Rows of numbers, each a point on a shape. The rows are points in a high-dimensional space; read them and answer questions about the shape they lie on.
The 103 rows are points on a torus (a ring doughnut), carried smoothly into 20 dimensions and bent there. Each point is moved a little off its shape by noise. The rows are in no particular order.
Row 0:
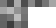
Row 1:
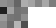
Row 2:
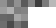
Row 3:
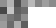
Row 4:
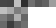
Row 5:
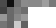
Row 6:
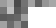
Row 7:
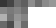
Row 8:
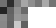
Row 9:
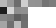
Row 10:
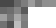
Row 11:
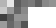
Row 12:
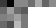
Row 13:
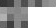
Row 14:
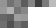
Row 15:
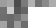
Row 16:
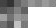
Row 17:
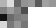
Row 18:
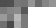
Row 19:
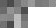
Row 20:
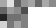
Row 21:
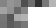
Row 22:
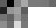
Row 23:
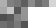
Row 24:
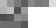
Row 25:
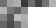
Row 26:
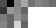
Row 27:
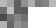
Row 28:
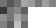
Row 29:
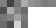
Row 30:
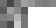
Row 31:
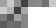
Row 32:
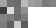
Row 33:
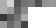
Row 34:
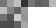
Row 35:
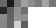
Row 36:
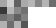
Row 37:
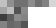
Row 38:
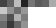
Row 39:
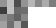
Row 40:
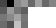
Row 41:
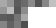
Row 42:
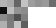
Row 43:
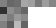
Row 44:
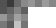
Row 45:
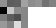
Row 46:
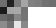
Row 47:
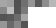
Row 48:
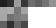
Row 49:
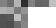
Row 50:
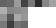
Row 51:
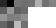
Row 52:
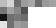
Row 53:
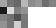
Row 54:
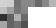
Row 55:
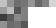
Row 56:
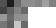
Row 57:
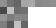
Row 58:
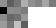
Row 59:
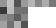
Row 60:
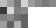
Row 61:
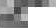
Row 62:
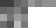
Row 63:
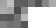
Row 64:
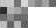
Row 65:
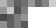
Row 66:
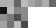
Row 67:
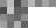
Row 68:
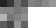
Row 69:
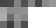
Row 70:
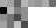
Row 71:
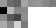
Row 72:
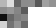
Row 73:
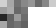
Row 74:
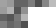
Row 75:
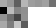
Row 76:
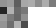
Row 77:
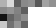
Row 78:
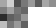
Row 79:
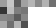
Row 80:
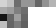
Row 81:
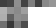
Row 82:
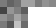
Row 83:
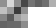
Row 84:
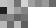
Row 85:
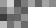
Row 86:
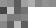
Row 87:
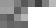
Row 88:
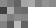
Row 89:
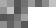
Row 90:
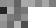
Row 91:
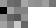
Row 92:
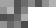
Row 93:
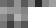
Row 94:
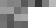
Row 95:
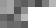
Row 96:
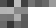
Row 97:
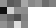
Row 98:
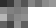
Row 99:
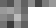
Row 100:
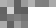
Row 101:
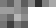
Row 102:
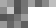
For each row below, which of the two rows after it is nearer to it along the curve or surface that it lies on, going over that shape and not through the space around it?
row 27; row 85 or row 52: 52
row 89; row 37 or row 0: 37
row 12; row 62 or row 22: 22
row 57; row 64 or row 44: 44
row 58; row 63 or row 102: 102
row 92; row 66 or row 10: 66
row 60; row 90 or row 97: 97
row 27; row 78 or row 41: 41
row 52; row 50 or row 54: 54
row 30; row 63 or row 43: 43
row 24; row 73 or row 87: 73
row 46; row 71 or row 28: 71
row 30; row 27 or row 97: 97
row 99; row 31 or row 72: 31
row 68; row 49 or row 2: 2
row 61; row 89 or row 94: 94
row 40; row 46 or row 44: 46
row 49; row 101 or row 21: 101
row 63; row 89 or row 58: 89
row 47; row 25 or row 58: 25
